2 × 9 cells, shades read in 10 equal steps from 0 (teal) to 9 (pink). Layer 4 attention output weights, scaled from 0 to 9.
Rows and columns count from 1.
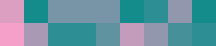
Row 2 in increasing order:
1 1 1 2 3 5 6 7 9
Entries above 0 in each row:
6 9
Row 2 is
9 6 1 1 3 7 5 2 1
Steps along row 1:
down up same same down up up down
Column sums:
17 6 5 5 7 7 6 7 1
